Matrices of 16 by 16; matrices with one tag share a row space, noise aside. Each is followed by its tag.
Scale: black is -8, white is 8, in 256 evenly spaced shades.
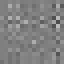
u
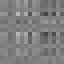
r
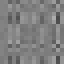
u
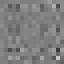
u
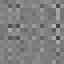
u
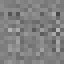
u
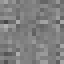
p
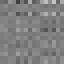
r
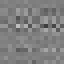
r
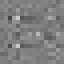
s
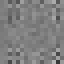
u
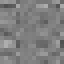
p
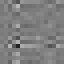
s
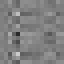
s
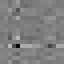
s
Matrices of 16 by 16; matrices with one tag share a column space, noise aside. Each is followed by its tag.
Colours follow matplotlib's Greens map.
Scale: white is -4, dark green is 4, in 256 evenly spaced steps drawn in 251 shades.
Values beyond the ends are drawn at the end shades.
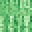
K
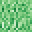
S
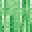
K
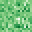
S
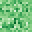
S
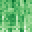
K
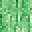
K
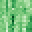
K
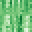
K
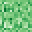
S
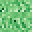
S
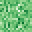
S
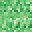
S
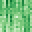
K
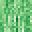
K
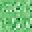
S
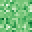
S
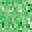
S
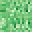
S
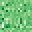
S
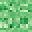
S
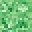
S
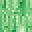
K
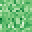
S
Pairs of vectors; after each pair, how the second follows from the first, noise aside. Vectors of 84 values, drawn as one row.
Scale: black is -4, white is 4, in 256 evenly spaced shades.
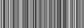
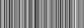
sign-scrambled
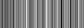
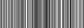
sign-scrambled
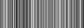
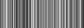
copied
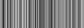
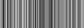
copied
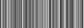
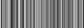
reversed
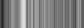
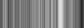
reversed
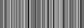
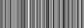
sign-scrambled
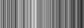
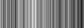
copied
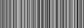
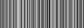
copied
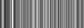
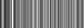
copied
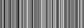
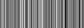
reversed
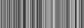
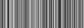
reversed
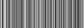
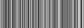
reversed
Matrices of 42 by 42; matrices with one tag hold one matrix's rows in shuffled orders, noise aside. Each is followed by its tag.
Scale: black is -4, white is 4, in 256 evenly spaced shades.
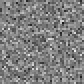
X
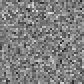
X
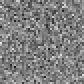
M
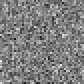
M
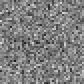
M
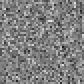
X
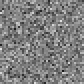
M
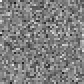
M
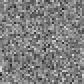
M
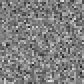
X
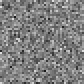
M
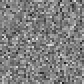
X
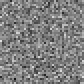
M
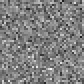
X
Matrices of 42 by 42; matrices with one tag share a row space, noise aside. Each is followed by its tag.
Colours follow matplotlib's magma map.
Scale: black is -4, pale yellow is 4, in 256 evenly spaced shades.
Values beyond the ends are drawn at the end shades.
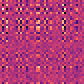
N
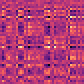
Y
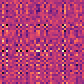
N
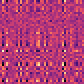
N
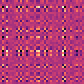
N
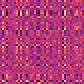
N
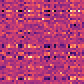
Y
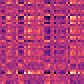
Y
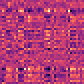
Y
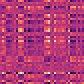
Y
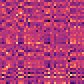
Y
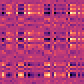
Y
